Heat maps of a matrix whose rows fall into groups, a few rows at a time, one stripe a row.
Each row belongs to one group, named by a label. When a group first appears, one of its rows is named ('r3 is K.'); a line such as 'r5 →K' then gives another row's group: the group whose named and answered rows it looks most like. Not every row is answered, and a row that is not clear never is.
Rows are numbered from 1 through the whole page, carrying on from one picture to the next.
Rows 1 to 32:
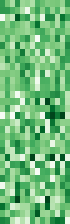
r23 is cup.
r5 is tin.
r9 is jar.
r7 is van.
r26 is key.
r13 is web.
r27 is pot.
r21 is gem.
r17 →pot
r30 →key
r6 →web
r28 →van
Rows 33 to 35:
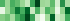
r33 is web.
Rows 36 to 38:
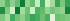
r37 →van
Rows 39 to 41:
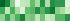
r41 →jar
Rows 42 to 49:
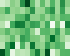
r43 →cup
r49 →key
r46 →web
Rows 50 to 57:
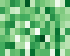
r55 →tin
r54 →web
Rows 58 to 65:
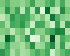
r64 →cup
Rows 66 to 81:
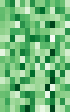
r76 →cup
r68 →gem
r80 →cup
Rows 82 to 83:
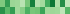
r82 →cup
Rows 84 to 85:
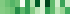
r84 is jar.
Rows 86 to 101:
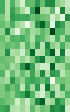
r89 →tin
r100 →tin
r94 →tin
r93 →cup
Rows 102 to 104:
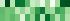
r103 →tin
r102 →jar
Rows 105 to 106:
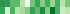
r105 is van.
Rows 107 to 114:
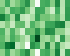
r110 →pot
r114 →web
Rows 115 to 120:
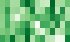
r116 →cup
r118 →web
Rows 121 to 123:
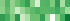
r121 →web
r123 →key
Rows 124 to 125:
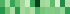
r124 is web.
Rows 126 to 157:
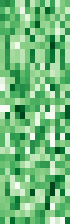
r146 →gem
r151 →pot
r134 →cup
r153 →cup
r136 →gem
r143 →web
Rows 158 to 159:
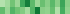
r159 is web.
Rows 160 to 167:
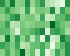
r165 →jar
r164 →tin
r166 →key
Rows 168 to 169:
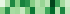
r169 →cup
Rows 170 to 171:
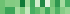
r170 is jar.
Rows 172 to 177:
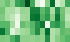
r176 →key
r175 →tin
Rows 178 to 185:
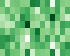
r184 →key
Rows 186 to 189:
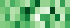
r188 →web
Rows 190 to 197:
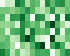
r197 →key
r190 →pot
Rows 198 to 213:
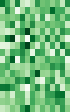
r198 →van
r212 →pot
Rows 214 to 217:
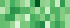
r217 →tin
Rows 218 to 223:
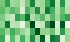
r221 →cup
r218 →cup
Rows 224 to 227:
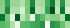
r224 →cup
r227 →tin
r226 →van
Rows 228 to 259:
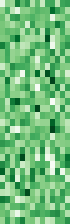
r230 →gem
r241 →cup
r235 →cup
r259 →jar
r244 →web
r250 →jar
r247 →gem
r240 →web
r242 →gem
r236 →web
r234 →key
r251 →key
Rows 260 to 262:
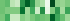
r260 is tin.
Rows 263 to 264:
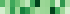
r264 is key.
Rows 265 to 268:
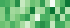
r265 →key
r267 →web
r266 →cup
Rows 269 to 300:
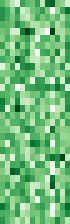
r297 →web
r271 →van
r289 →gem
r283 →van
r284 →gem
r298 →key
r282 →key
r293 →gem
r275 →van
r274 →web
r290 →van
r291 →pot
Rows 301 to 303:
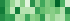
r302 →van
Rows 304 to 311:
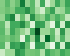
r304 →jar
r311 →pot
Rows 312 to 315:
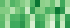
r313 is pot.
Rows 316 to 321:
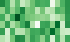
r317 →jar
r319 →web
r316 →key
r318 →gem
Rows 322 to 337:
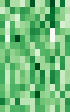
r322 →cup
